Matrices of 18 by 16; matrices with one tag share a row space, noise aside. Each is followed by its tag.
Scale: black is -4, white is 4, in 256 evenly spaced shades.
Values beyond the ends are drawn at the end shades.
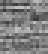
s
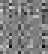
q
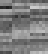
s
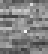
s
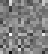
q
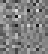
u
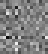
u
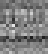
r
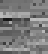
s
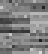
s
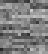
s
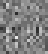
u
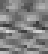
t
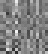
u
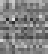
r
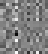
u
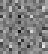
q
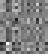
u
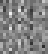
q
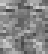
t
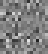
u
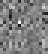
q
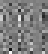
q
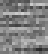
s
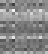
r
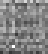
r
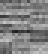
s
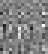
q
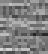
s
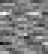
t
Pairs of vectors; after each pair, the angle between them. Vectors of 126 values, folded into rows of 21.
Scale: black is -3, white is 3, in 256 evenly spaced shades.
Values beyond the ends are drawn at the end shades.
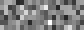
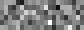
nearly parallel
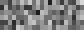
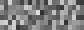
nearly opposite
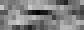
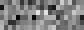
partly opposed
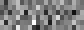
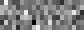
nearly opposite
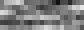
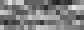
nearly parallel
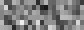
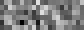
nearly opposite
